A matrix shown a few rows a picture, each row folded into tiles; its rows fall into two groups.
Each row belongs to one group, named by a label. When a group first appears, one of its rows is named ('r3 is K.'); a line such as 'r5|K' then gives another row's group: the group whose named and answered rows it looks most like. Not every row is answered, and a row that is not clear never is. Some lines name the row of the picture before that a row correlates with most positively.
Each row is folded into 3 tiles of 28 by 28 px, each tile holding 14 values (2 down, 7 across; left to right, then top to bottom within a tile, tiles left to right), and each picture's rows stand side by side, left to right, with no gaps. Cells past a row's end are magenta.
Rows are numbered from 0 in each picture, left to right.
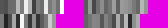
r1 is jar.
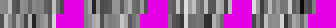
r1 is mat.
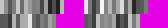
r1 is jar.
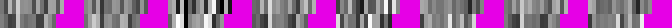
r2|mat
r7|jar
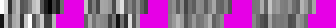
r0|jar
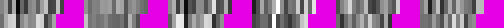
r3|jar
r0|mat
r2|mat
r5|jar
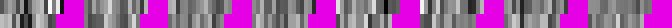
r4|jar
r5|jar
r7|jar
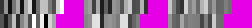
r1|mat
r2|jar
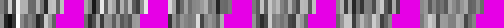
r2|jar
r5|mat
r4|mat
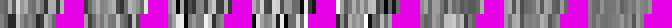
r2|mat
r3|jar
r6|mat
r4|jar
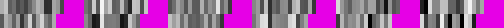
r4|jar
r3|mat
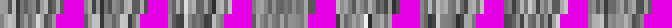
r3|jar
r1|mat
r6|jar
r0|mat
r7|mat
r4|jar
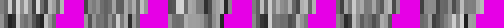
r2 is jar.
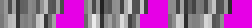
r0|mat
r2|mat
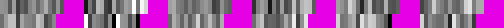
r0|mat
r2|jar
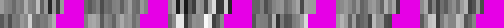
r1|mat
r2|mat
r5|mat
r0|jar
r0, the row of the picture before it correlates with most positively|2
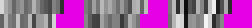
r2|mat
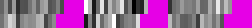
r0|mat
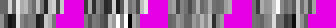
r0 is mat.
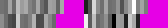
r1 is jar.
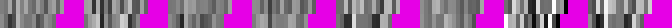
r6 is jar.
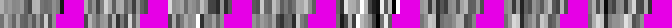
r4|jar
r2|jar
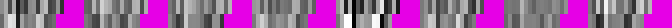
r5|mat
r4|mat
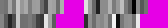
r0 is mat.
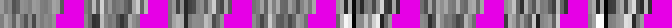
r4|mat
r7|mat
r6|jar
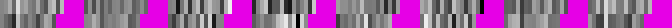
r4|jar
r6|mat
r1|mat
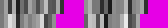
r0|mat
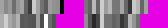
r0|jar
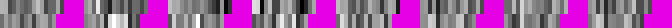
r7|mat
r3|jar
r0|jar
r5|mat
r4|jar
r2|jar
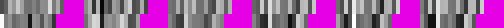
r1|mat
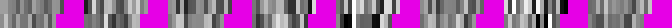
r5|mat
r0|jar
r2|mat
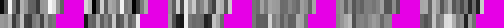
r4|mat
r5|jar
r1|jar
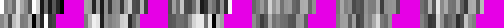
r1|mat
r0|jar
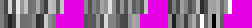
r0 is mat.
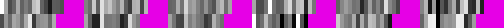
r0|jar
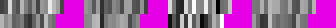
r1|mat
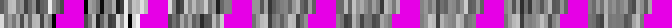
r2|jar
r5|mat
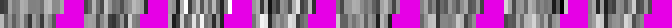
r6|jar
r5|mat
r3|mat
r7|mat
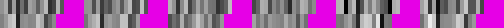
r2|jar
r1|mat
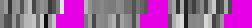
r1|jar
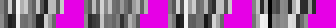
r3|mat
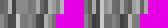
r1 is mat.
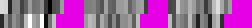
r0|jar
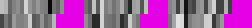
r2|mat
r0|jar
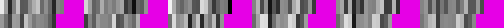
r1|jar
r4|mat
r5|mat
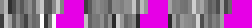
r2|jar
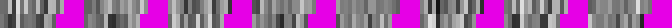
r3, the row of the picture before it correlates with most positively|1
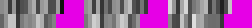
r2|jar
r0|mat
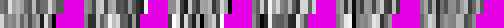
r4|mat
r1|jar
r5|mat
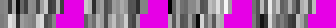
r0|mat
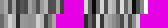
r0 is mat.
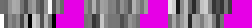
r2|jar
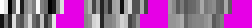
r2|mat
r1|mat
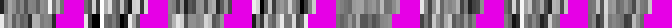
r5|jar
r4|jar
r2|mat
